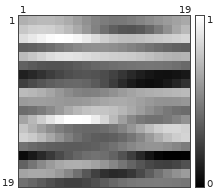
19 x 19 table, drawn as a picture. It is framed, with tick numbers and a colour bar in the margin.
Grain: streaks across. Histogram: bell-shaped. Ninth with the highest average: top left.
